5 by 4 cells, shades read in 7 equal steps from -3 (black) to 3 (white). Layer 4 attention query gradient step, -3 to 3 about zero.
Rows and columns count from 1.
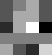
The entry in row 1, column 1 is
-1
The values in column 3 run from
-2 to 3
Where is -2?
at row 3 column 1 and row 5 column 3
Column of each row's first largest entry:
3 2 3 1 4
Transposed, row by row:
-1 -1 -2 0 1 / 0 1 1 0 -1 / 1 1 3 0 -2 / -1 -1 -3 0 2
